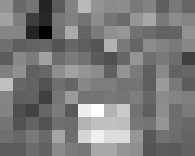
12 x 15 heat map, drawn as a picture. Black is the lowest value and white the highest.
Odd patch: higher, in the bottom middle. Ninth with the highest average: bottom middle. Ninth with the lowest average: top left.
